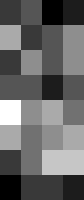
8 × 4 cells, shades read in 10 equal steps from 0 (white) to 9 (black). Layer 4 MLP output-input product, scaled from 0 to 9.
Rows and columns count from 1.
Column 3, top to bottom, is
9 6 6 8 3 4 2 7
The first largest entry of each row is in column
3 2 1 3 4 2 1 1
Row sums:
30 20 21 26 12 15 16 31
